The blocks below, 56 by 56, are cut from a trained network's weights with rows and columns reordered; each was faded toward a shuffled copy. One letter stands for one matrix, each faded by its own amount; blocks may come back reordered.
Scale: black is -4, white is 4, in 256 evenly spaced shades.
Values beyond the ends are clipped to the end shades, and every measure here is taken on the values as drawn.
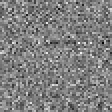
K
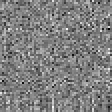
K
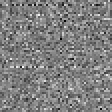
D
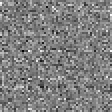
D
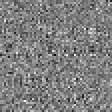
D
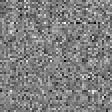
K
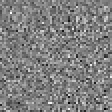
K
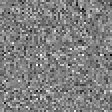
D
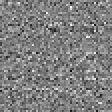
D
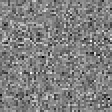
D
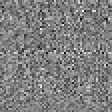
K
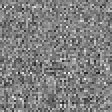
K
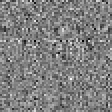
K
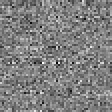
K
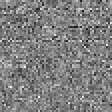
D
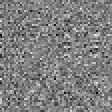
K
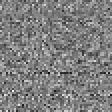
D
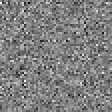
K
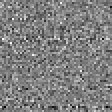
D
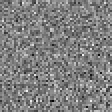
K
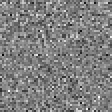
D
